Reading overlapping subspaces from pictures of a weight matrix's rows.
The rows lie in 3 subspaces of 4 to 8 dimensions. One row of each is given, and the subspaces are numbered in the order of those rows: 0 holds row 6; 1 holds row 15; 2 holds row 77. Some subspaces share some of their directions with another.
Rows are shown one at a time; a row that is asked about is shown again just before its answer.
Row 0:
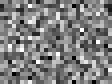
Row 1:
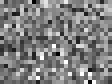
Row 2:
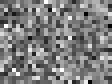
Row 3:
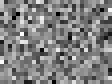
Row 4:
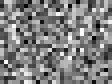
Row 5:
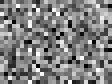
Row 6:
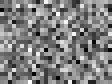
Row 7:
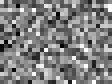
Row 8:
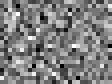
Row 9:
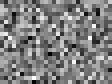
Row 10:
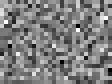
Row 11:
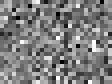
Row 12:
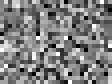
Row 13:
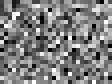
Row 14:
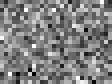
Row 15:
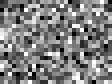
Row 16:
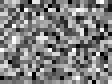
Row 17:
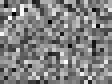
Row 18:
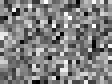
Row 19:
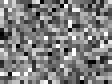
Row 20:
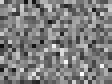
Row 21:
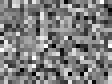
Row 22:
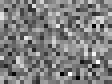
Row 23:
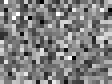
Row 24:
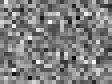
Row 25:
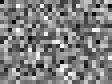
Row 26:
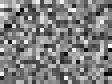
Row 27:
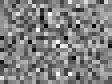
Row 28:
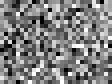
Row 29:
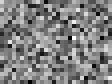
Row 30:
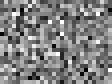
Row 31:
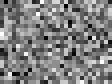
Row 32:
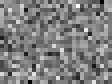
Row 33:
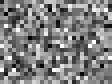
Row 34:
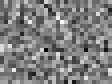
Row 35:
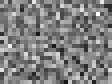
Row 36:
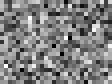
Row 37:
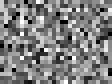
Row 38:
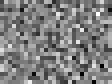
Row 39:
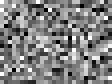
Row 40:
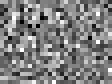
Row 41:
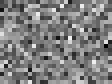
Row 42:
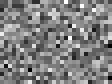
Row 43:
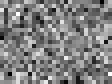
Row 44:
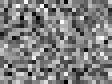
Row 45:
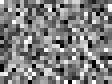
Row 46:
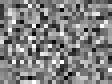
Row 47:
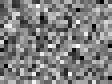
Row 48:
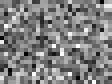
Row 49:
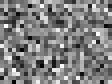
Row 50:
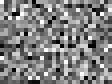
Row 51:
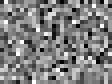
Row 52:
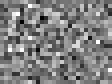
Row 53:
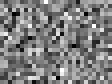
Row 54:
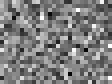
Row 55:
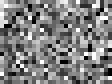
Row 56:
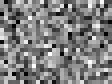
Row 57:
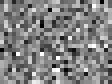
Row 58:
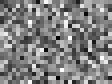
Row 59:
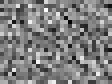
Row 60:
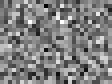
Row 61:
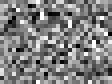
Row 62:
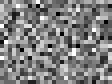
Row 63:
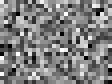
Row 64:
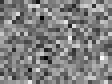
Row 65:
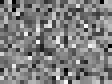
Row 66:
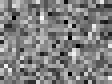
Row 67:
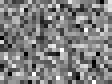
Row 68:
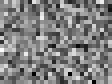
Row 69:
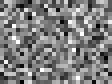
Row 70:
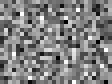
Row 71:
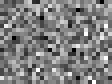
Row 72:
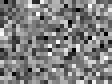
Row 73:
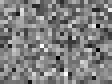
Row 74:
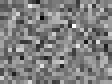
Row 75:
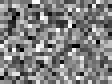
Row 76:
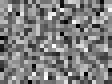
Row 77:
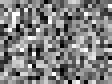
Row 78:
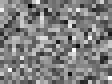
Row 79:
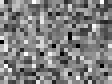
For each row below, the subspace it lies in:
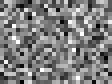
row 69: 1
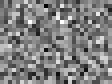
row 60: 1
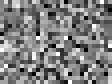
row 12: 1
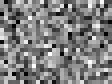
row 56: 1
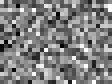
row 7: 0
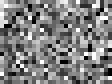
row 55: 0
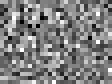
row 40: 2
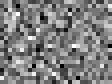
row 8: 2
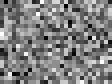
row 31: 1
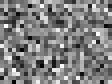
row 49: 2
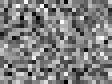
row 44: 1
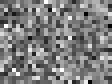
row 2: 2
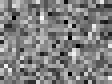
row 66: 1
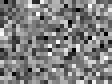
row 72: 1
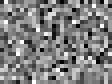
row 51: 0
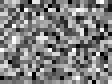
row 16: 1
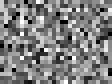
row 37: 1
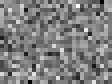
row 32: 1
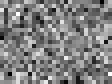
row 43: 1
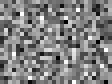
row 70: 0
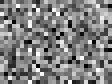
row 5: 0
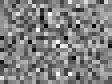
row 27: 0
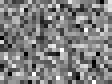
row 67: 1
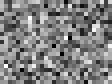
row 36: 1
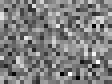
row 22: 0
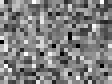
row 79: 1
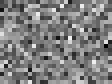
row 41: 1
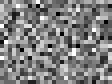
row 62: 0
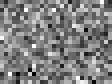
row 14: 1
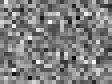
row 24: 0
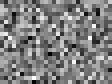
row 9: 2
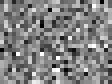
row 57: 0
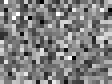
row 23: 1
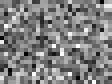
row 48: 1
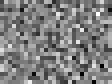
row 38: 1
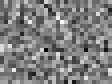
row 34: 1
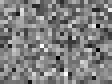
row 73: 0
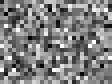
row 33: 2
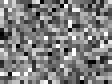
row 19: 1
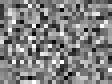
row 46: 0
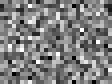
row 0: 0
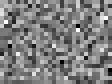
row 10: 0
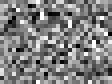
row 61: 0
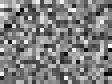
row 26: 0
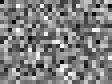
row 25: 0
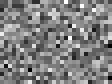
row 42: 1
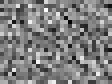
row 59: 0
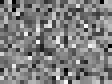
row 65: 2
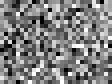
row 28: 0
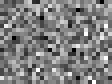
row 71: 1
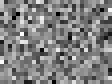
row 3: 1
